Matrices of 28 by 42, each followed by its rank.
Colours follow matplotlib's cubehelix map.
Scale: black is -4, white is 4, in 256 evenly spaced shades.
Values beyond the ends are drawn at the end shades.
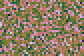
full rank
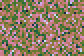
full rank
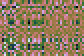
three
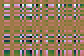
one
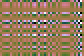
one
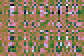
three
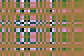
one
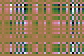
one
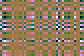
one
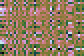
three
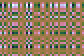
one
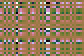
one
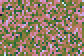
full rank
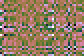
three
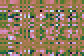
three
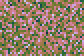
full rank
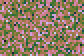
full rank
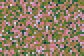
full rank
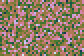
full rank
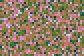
full rank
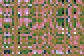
three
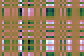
one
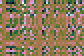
three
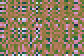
three
